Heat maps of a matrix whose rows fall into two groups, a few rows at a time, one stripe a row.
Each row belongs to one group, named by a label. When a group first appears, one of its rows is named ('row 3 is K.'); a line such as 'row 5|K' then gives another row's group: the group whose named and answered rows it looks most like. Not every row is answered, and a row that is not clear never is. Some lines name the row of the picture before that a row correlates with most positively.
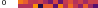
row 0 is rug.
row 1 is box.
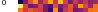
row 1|rug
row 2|rug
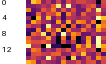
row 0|box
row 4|rug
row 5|box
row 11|rug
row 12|box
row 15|rug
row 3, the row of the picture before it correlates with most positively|0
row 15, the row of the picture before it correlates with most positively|1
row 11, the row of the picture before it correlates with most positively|1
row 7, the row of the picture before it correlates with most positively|0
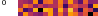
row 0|box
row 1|box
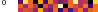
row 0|box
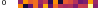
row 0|rug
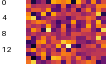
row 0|box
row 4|rug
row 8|rug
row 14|box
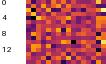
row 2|rug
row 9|rug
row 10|box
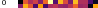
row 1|box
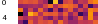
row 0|rug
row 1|box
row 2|rug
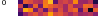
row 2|box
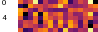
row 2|rug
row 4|box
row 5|box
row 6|box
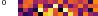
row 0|box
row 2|box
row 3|box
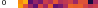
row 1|rug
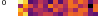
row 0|rug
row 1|box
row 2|rug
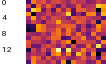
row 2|box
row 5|box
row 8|box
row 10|box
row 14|box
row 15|rug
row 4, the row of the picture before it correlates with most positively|3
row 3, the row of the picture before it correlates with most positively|2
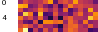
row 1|rug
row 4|rug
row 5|box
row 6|rug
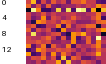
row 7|rug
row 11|box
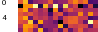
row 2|rug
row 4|rug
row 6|box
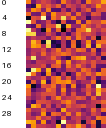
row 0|rug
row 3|box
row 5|rug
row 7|rug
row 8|rug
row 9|box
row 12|box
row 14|rug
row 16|box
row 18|rug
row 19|box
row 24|box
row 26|box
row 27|rug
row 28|box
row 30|rug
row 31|box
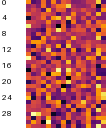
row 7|box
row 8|rug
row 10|box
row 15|box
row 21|rug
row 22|rug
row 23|rug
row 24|rug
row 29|rug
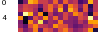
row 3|box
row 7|box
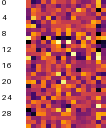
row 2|box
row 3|rug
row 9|rug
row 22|box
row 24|box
